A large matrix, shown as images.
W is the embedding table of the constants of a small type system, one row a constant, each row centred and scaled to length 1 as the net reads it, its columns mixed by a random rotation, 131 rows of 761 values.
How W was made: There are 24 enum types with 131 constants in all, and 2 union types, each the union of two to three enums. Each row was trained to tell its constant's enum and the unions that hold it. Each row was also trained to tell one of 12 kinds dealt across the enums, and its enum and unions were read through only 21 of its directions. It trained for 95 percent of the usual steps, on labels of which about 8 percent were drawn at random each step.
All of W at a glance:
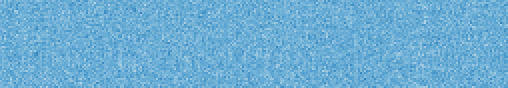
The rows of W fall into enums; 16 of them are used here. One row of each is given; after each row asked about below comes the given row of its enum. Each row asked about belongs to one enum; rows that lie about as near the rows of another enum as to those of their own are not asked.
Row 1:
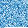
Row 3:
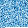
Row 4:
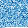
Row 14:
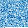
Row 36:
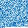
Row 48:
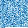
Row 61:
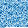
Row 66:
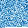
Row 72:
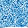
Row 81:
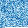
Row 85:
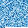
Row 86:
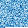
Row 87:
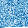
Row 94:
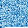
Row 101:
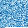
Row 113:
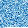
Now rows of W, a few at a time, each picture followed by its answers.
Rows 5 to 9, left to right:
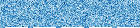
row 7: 87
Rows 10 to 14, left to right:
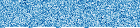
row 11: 113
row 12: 87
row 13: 81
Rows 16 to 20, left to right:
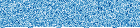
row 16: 4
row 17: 48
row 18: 4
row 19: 3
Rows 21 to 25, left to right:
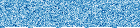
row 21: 94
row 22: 36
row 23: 48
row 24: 1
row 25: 101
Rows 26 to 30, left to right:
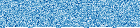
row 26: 94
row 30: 48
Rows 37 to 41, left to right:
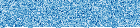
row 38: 1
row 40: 14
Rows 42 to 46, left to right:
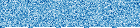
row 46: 94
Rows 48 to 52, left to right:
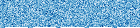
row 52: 3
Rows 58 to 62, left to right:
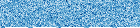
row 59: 36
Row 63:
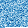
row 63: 86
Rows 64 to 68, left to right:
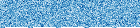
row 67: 4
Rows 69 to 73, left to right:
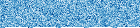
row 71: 36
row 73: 4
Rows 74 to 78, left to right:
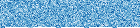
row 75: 113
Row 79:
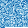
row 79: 87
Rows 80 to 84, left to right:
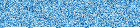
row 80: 1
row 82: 87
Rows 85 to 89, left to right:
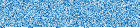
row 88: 86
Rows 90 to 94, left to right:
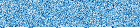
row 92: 85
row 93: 4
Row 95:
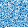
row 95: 3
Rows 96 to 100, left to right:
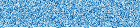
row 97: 85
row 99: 36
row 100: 94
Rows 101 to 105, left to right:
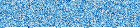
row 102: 94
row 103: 86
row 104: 61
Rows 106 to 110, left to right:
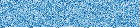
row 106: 36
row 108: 14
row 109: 61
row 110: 48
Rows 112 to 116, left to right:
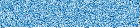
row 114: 86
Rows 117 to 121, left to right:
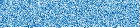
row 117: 1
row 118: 3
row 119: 48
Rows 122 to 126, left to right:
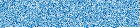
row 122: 113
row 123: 3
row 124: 61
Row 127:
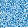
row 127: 86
